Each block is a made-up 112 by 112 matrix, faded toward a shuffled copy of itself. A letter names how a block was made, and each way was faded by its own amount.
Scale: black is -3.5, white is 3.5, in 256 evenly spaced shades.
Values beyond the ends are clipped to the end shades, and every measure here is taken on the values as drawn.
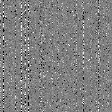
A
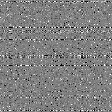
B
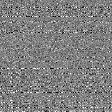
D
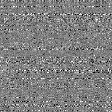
D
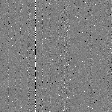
A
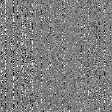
A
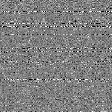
D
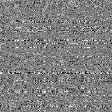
D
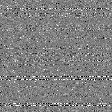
D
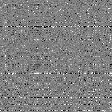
B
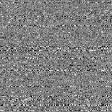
D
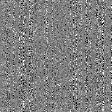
A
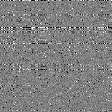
B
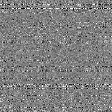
D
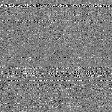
D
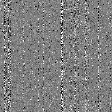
A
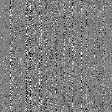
A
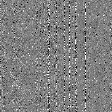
A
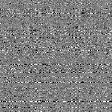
D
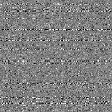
D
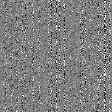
A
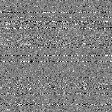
D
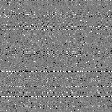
B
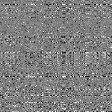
B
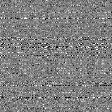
D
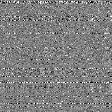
D
